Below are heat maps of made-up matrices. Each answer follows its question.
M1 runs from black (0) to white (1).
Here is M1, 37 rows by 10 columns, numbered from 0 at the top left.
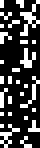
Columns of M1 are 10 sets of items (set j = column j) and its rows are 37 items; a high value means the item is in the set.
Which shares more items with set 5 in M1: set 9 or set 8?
set 8
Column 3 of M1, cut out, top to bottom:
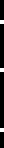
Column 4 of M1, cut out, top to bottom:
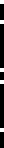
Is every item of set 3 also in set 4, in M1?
yes
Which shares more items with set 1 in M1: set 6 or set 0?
set 6
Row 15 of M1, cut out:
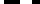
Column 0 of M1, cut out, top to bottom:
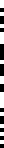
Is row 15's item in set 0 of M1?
yes
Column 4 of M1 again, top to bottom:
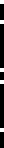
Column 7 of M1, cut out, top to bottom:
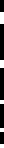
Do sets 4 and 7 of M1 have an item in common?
yes
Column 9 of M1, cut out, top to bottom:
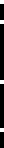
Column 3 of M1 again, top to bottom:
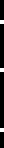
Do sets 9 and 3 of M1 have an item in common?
yes
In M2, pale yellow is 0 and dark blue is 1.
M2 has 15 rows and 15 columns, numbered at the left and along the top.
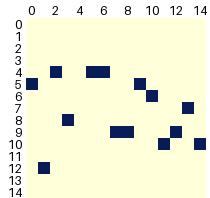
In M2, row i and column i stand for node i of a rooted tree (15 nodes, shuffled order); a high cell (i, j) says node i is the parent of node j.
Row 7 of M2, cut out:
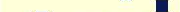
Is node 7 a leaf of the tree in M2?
no
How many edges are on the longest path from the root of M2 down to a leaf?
4
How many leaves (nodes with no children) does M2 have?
7
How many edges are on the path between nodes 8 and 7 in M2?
2
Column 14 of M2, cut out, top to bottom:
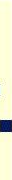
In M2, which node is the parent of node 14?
10
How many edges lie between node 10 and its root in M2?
2
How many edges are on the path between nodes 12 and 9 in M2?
1
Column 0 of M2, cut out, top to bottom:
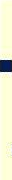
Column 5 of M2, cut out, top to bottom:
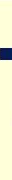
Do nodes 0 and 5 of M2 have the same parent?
no
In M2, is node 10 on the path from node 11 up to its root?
yes
